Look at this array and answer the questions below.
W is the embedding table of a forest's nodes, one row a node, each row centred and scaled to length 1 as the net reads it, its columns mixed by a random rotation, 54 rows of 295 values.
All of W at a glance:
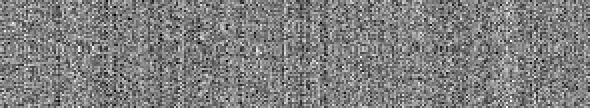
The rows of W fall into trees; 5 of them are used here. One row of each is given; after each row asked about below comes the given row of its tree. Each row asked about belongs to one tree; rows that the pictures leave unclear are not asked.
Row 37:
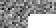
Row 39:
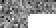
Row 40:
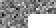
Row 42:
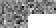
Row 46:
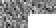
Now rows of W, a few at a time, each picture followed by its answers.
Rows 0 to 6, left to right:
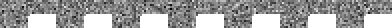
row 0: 42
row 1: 42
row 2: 46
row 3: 37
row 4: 42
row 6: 42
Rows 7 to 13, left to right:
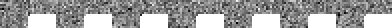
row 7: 37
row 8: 42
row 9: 40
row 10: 37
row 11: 46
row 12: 39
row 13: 40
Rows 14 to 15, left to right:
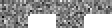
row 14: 39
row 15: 46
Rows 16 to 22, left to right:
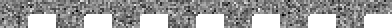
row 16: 42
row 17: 37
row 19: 37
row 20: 46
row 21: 40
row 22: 39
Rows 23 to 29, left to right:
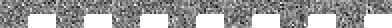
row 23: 42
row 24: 42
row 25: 42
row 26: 39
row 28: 37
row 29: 46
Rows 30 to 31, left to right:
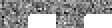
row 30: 39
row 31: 40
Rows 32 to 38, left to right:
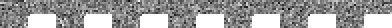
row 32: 37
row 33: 39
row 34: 37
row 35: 39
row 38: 42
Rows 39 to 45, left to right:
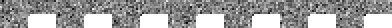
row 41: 37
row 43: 37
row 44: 40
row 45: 37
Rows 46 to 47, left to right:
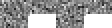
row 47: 42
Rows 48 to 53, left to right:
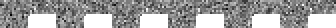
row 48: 46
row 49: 39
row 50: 46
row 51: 42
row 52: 37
